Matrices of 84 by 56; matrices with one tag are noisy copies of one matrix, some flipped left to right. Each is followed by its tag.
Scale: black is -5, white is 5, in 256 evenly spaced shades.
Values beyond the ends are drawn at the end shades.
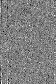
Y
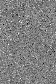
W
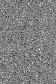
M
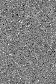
W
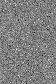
M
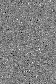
M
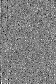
Y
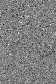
W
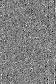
Y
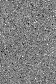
W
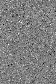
W
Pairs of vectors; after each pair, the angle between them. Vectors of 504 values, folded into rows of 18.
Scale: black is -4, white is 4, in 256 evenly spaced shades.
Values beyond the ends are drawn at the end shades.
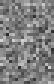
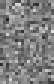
partly opposed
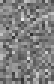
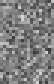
partly aligned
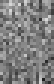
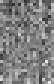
nearly opposite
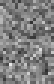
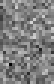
nearly opposite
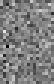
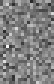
nearly opposite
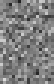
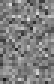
nearly opposite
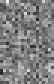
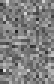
nearly parallel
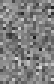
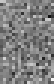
partly aligned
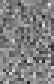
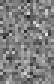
orthogonal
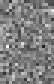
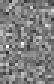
nearly parallel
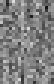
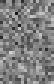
partly opposed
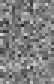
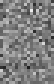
partly opposed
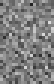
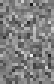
nearly parallel
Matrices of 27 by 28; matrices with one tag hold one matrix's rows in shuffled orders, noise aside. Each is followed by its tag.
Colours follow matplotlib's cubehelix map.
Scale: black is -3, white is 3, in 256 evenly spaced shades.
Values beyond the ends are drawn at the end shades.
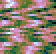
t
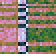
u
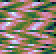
t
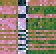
u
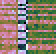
u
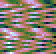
t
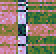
u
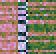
u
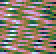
t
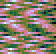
t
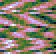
t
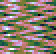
t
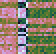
u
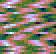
t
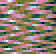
t
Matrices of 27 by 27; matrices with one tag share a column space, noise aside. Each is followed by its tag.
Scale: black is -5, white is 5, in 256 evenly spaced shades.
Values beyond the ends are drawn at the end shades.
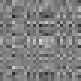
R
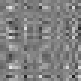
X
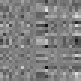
R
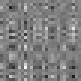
X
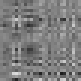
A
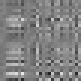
A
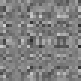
R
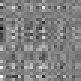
X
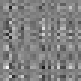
X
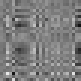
A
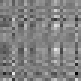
A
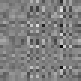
R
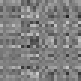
R
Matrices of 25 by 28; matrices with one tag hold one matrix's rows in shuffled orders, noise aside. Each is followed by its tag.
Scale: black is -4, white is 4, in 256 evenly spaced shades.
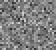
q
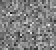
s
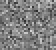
s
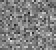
s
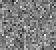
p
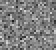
p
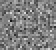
s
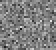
p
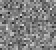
p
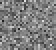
q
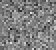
s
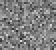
p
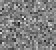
q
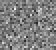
s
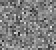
q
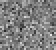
p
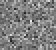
s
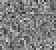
p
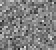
q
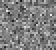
p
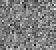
s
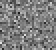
q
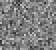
q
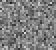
q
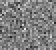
q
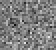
s
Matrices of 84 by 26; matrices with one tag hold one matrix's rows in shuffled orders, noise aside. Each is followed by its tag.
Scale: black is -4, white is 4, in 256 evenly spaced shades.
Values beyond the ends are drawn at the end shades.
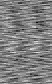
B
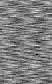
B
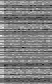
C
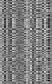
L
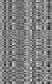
L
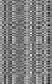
L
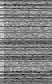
C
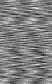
B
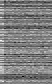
C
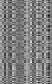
L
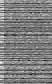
C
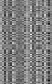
L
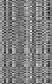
L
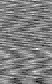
B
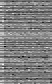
C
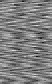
B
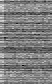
C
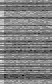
C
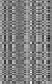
L
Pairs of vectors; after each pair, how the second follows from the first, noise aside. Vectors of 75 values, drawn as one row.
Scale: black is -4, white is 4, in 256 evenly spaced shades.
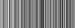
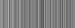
shrunk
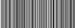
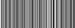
copied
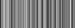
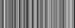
reversed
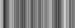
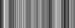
negated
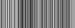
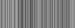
shrunk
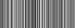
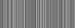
shrunk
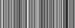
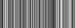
shuffled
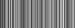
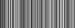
copied
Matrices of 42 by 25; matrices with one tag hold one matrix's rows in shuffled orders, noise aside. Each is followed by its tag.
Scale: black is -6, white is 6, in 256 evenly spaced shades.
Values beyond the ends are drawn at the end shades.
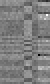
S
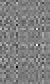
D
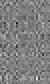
D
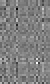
D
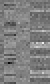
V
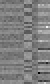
S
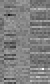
V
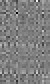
D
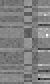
S
